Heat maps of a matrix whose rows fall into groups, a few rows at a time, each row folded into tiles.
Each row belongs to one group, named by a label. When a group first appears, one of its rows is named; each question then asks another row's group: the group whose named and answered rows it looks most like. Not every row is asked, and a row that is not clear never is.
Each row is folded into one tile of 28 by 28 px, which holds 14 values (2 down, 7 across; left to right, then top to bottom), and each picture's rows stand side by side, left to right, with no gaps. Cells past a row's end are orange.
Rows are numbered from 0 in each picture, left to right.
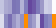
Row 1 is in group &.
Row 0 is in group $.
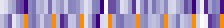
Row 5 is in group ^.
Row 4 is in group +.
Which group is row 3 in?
$
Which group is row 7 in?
$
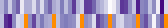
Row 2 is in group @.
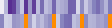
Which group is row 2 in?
$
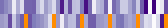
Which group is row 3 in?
+
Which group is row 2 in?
^
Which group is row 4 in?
+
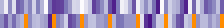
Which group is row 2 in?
&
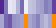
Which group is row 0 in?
+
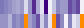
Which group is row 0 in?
&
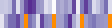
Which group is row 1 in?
&
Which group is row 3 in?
+
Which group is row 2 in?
$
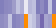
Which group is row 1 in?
$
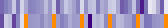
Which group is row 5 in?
+
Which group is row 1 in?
&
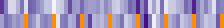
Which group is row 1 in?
&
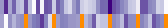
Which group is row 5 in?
&
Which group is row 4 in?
&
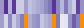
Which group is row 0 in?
^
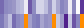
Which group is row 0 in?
&
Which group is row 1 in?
+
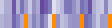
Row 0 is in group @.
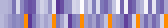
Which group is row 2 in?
&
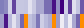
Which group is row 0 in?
^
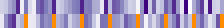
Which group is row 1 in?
$
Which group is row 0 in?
$
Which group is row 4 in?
&
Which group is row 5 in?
^
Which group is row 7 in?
^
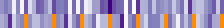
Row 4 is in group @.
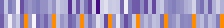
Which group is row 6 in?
&
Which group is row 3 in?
^
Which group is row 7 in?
^
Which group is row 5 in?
^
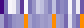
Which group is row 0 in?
+
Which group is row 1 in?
+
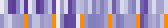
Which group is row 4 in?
+
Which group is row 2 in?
@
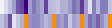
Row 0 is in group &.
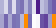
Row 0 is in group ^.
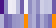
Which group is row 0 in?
+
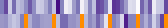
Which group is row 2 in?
+
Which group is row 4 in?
&
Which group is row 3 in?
@
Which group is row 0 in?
^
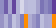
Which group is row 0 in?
^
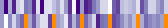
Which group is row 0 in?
^
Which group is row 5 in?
+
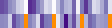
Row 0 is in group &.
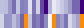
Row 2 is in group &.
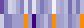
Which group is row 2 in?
@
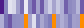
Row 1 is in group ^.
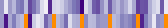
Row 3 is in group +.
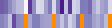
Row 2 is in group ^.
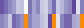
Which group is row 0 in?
&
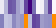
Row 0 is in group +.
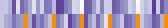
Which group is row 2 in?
&
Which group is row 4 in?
&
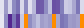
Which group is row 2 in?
+
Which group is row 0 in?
@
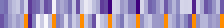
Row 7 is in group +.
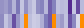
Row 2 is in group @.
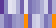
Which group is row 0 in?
+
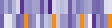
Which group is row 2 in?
@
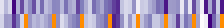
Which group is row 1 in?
^
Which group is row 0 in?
@
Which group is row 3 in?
$
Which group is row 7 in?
$
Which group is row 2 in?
$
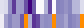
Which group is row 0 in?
$
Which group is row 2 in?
&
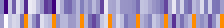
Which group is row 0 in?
^
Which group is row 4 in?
$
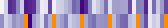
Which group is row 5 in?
^
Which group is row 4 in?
$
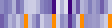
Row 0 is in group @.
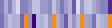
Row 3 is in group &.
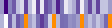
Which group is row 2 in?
+
